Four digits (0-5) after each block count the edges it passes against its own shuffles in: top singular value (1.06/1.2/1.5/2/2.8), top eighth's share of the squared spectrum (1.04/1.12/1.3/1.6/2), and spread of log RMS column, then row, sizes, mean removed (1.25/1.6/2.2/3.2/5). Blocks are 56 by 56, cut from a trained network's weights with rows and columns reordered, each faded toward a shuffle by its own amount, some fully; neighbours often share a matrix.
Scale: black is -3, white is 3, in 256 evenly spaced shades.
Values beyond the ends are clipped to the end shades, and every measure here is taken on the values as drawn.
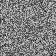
0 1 0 0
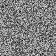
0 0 0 0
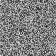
2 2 0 0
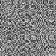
4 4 1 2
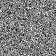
0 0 0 0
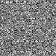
3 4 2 2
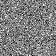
1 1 0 0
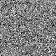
1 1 0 0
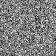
2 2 0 0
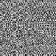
4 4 2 2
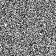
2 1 0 0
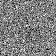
1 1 0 0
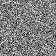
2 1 0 0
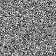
3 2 0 1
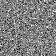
1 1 0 0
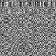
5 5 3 3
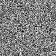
2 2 1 0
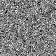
1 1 0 0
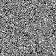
2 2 0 0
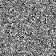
0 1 0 0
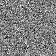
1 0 0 0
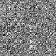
3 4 2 2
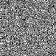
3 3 1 1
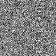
2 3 1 1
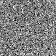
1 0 0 0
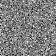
1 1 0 0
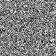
2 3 0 1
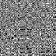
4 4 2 2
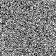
1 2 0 0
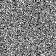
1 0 0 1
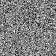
1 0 0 0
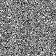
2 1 0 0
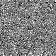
0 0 0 0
